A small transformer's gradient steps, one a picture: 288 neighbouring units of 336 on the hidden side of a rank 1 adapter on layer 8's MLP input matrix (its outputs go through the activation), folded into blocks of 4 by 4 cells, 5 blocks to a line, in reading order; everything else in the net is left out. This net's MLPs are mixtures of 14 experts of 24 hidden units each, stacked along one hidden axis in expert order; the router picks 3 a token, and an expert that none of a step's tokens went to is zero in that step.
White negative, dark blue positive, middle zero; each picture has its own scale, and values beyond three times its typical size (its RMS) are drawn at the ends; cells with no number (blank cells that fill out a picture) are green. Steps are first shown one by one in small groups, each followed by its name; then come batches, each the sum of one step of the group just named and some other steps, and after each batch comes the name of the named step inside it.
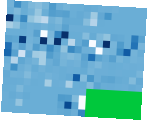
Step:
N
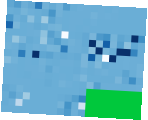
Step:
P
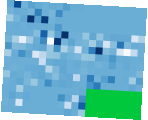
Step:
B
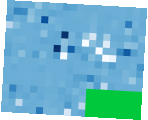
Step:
N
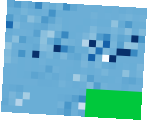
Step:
P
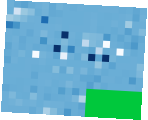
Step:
N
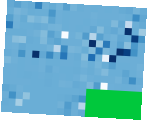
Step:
P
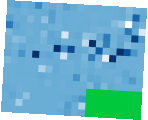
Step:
P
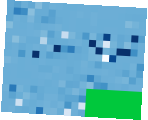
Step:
P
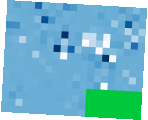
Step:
B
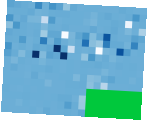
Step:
N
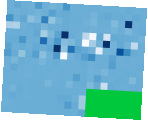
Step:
N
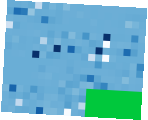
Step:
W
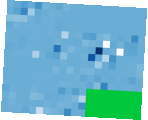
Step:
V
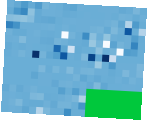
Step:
V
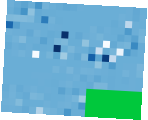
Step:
V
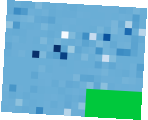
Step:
W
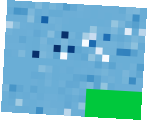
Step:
W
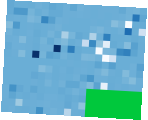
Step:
W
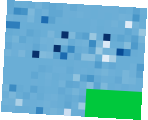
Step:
W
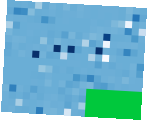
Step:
W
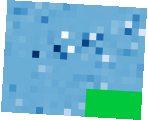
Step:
W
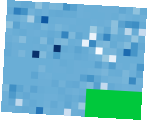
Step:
W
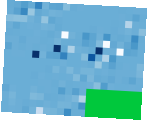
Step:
V
